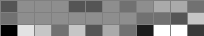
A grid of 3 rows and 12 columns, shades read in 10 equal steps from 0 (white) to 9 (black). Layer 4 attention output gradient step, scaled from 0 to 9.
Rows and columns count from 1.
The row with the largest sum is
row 1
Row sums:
54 51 48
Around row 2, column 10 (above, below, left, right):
3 0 5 6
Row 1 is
6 4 4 4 6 6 4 5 4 3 3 5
